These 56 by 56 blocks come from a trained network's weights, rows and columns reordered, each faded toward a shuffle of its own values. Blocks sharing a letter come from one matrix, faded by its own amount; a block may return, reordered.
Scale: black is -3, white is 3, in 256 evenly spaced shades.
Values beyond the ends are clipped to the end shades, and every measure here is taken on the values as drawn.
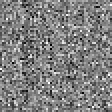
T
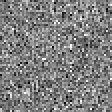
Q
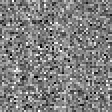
T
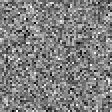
Q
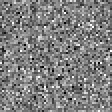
T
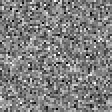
Q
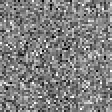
T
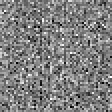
T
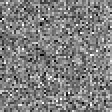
T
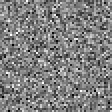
Q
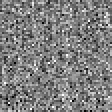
T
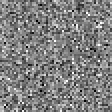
T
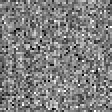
T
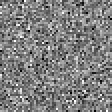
Q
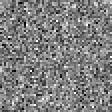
Q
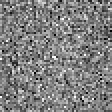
T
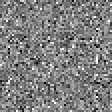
Q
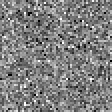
T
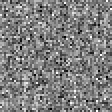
T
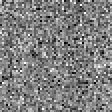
T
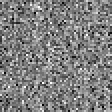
T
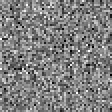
T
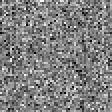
T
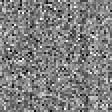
T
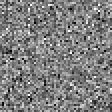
Q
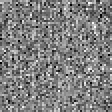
T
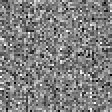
T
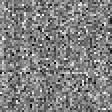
T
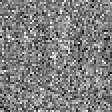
T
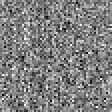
T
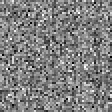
T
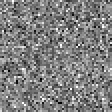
Q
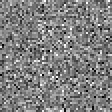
Q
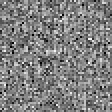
T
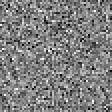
Q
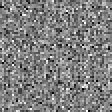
T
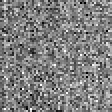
T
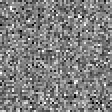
T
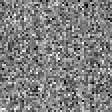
T
